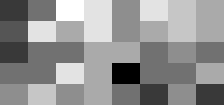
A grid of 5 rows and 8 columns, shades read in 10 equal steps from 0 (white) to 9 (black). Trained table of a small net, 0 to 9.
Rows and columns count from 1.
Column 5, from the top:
4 4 3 9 5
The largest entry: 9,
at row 4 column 5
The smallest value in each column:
4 1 0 1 3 1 2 3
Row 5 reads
4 2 4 3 5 7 4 7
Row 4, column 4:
3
